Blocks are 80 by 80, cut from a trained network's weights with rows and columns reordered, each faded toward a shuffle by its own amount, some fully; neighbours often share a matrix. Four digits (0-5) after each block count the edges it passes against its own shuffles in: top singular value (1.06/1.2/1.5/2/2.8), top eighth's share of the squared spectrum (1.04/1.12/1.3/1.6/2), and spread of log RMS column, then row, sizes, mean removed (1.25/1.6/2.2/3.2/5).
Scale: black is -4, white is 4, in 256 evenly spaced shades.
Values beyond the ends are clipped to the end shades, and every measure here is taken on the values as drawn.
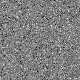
0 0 0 0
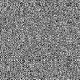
4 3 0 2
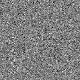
2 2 1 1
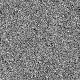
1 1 0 0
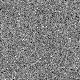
0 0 0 0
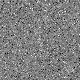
0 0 0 0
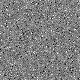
0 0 0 0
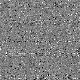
3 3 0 2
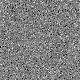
2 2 0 0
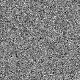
1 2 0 0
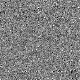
2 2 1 1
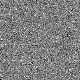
1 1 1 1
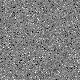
1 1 0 0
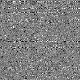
4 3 1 3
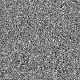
2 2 1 0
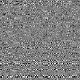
4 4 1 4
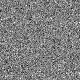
1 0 0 0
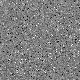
1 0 0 0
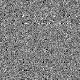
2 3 2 2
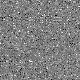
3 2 0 1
